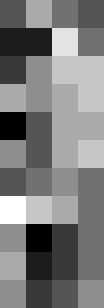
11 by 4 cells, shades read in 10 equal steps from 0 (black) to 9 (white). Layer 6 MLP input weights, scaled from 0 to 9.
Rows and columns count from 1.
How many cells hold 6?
8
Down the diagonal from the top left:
3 1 7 7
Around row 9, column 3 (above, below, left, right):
6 2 0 4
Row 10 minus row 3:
4 -4 -5 -3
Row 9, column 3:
2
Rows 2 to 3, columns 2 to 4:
1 8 4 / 5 7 7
